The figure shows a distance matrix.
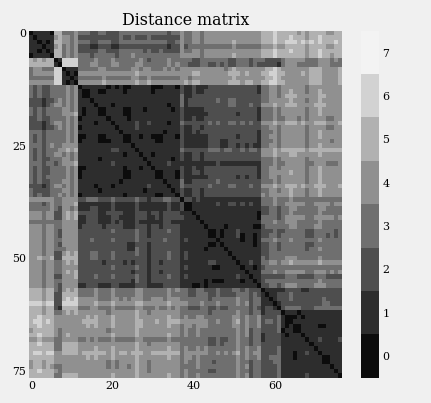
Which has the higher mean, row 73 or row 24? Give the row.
73
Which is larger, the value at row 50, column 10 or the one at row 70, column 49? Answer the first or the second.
the first
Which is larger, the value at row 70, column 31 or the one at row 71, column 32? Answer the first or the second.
the second
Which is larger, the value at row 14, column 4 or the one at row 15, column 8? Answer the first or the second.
the second
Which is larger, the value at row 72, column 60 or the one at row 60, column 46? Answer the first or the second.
the second
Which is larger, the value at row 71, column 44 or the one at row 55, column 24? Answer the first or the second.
the first
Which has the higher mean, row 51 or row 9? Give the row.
9
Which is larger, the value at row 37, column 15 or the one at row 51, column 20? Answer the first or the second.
the first
